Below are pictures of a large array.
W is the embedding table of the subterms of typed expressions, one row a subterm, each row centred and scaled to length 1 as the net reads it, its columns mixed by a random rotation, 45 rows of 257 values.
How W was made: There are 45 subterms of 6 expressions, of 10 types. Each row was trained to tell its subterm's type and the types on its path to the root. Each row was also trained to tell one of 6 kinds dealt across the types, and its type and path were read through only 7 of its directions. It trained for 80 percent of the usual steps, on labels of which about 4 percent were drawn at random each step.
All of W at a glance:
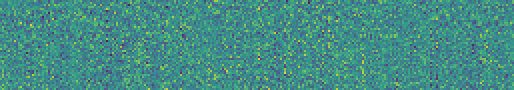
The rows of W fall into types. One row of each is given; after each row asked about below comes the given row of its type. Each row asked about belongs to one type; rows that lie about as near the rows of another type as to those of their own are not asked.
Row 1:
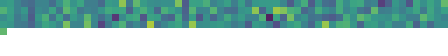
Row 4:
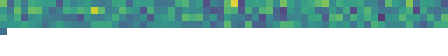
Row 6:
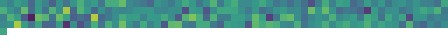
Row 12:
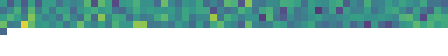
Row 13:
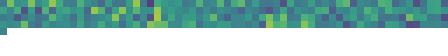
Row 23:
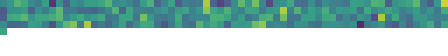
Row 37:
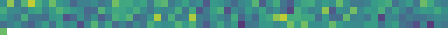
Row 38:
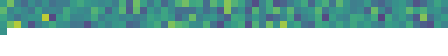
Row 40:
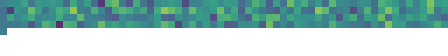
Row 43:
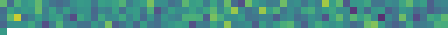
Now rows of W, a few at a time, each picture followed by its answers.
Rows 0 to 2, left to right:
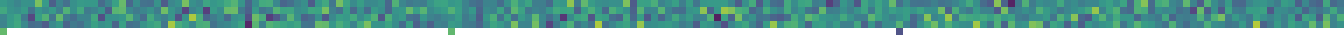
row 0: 6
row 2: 12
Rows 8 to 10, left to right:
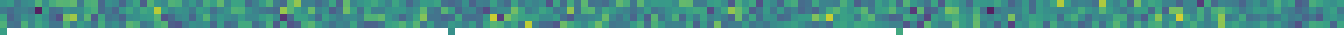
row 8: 13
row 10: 23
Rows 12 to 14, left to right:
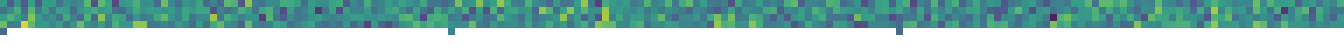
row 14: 6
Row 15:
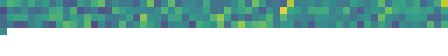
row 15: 23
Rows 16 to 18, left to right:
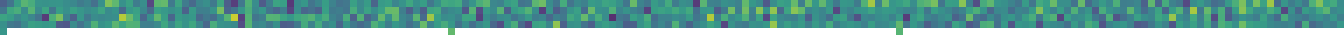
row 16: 40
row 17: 37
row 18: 37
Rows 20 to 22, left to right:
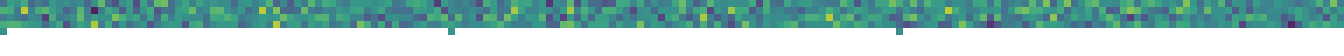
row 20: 43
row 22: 23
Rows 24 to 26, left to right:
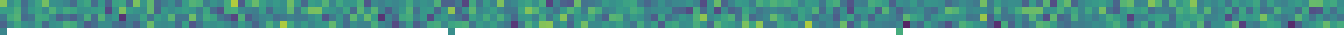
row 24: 38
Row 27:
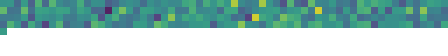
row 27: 6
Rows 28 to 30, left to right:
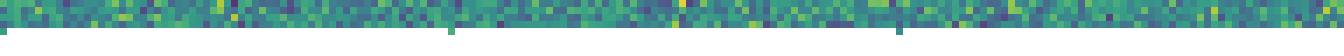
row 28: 43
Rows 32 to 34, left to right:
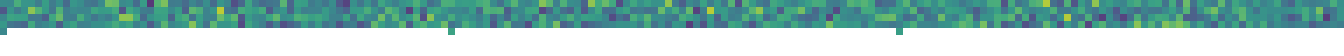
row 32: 40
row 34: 38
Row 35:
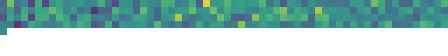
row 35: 23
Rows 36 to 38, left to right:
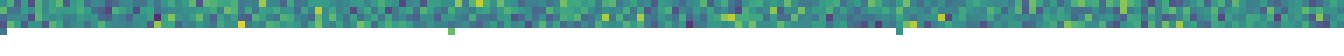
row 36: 6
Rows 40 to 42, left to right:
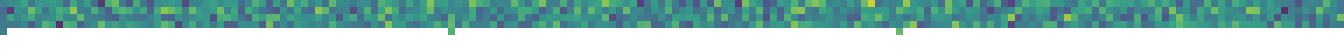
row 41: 37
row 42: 38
